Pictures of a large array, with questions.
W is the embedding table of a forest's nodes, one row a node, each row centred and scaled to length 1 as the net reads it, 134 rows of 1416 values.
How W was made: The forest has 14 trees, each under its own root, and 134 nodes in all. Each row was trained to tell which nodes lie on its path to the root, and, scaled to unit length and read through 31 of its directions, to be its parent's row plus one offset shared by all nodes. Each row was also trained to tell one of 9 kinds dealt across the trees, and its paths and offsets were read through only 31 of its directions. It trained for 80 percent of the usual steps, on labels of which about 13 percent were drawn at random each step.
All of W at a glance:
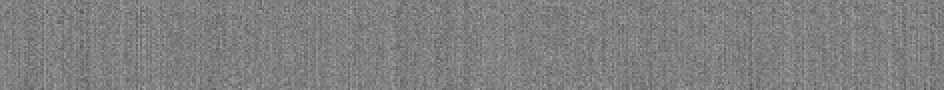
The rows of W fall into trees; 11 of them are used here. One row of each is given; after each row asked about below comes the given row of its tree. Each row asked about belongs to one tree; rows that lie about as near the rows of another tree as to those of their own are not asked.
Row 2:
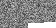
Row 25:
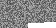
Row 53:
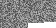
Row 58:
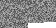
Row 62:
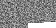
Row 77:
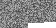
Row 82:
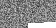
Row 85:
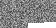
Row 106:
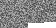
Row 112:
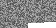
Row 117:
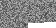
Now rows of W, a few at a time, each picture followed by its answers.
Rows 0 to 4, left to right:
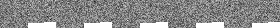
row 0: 25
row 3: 112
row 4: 62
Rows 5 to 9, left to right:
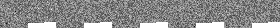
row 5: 62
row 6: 117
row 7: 85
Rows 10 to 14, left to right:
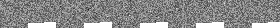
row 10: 106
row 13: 82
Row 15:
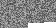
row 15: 106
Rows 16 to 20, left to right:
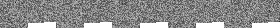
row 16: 2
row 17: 106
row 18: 82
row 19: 82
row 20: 62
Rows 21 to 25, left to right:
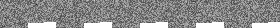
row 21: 58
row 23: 53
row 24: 25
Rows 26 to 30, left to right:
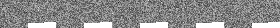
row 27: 77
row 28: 25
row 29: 82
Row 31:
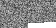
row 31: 106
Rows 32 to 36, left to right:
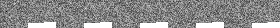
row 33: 25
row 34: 25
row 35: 2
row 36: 112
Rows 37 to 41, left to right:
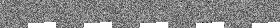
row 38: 2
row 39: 2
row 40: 2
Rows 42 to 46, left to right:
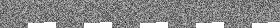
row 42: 117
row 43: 53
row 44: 2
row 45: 25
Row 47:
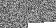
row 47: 2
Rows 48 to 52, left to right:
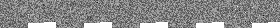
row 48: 112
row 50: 53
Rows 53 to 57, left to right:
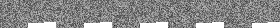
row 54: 77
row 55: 85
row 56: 25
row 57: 112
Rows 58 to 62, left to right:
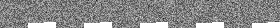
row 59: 82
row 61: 62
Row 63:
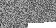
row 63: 106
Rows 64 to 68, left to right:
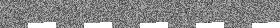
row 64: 58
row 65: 85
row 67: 25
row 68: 53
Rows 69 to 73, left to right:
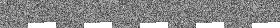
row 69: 2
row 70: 112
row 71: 82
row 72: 25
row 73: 25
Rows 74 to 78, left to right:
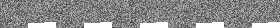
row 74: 112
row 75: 82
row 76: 85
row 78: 117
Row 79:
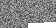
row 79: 112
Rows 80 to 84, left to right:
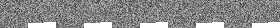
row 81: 112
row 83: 62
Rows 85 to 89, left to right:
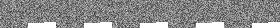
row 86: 25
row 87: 82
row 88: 58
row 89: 82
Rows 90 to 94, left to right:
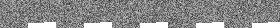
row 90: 85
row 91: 62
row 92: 117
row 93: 112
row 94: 62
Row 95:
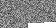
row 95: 82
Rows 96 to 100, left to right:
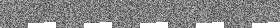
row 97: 62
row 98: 62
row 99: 106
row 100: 25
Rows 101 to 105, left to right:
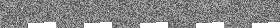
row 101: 85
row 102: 62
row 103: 112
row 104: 112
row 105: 62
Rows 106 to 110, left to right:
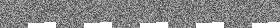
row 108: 106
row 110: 82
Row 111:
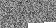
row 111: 85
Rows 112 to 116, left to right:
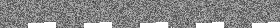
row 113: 25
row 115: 2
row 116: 77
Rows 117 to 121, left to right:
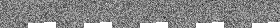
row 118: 82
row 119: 62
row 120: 62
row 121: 82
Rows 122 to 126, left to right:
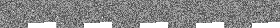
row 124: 2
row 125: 77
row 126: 2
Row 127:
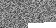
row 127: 112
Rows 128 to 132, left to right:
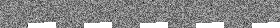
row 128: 2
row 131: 112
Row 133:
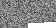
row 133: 2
